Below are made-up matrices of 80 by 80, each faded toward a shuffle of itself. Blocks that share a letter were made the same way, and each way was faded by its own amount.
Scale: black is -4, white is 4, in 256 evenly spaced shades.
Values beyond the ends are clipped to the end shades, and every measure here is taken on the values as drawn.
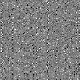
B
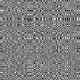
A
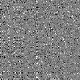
B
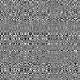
A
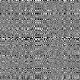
A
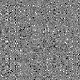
B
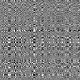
A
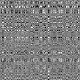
A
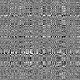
A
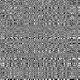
A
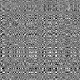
A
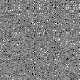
B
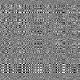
A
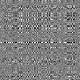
A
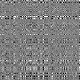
A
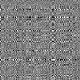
A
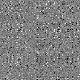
B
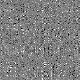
B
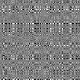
A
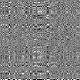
A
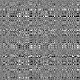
A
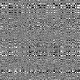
A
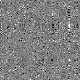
B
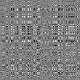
A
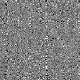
B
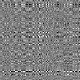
A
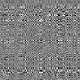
A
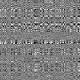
A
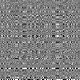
A
